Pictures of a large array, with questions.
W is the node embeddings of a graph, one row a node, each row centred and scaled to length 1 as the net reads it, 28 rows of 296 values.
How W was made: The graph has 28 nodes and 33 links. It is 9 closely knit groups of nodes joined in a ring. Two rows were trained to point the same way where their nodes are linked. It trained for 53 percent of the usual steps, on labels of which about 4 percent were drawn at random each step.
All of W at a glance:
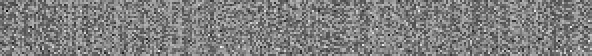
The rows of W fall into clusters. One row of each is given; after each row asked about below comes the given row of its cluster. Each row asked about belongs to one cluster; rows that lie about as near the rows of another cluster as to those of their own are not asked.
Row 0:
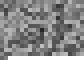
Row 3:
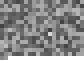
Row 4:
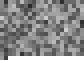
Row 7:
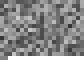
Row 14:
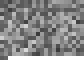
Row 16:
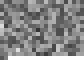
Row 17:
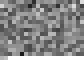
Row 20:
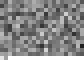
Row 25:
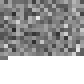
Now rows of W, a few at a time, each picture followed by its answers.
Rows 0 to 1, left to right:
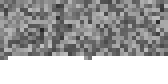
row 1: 7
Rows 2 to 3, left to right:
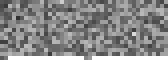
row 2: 14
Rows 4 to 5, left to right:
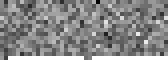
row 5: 0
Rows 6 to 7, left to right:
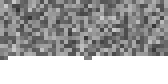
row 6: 16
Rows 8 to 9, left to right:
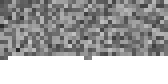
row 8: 14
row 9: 3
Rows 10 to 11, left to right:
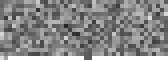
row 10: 20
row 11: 4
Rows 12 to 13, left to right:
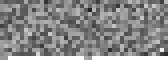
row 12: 3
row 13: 17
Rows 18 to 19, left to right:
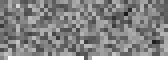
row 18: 25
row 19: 16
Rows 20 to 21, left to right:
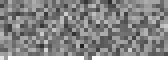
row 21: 7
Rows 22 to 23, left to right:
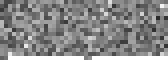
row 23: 0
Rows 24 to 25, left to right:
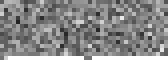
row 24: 25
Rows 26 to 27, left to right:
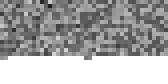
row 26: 20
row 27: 3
